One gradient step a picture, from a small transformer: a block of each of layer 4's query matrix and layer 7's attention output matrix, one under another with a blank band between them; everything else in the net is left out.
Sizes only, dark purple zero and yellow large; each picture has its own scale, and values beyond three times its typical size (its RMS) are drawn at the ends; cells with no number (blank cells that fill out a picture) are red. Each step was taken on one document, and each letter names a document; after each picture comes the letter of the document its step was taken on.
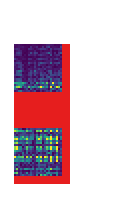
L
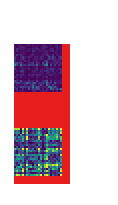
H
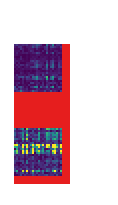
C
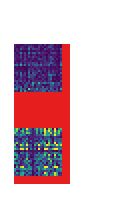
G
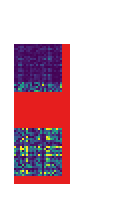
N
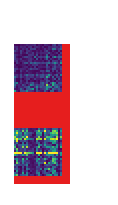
L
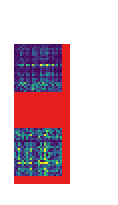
H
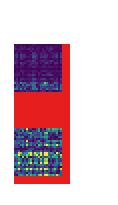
H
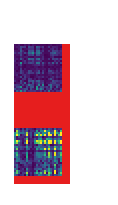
G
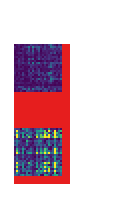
G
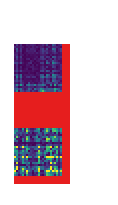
L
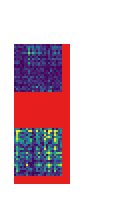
G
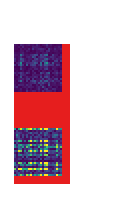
H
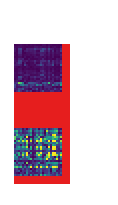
N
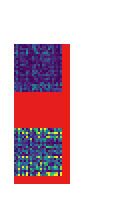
H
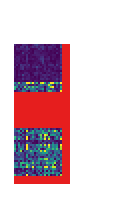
N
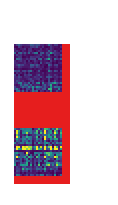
G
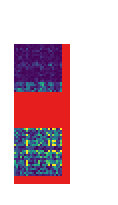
N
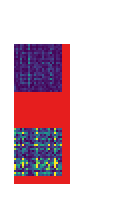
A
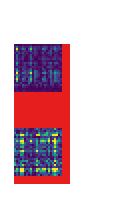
A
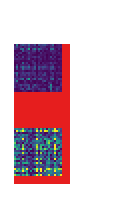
A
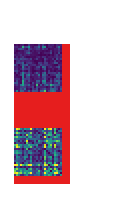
G
